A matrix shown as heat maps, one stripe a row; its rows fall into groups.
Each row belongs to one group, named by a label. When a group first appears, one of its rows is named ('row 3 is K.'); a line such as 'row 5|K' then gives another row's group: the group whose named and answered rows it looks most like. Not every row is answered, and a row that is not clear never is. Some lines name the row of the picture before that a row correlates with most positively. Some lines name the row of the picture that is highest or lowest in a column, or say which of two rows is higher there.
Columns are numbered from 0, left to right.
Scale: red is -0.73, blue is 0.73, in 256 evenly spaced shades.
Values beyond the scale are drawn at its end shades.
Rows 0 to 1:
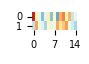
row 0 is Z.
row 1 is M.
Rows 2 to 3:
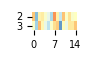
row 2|Z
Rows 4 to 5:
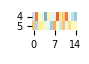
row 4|M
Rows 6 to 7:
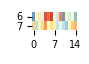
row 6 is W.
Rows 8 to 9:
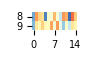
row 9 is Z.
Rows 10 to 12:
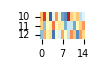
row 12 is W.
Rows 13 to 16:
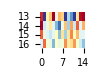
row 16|M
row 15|Z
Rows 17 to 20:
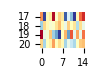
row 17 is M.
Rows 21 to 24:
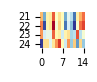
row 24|W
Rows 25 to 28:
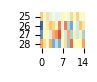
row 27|W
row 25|Z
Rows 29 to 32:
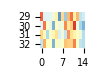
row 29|Z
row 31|Z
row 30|M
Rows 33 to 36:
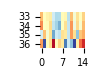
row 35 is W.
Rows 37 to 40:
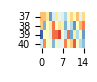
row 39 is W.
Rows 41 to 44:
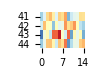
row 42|M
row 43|W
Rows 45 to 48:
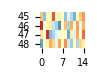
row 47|Z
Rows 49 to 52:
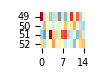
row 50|M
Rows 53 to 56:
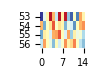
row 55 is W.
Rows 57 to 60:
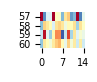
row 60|W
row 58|W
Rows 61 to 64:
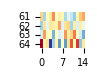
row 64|Z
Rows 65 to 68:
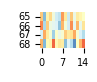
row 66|Z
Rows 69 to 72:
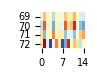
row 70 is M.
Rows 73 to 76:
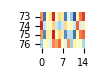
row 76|W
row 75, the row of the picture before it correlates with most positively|71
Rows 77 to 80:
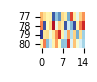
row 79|W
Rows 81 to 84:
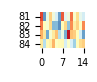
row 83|Z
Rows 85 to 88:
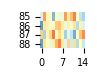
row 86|W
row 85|M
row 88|W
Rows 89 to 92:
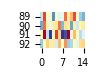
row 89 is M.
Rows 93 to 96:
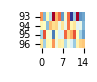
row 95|M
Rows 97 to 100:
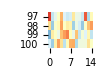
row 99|W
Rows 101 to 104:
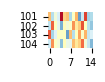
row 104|M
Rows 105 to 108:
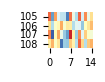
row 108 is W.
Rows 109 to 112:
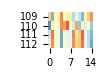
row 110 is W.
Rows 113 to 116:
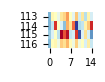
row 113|W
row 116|W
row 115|W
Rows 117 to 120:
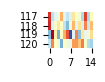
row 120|M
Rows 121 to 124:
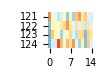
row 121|Z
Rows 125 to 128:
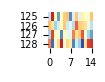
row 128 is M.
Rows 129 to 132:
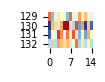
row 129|Z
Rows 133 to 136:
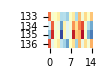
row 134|M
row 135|M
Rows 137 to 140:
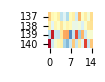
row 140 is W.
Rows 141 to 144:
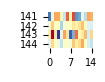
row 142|M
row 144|M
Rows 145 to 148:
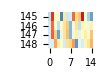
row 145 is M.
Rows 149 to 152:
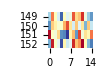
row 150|W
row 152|M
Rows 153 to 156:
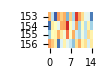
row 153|Z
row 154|W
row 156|Z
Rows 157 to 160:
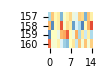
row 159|W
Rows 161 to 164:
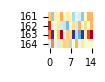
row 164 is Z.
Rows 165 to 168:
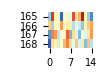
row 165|M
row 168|W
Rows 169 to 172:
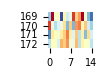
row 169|M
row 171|W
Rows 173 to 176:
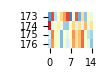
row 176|M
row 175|M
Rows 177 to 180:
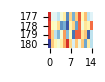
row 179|Z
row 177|Z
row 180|W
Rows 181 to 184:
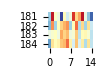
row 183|W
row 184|W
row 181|M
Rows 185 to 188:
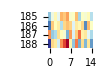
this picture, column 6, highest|187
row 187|Z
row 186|W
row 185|W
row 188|W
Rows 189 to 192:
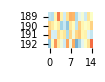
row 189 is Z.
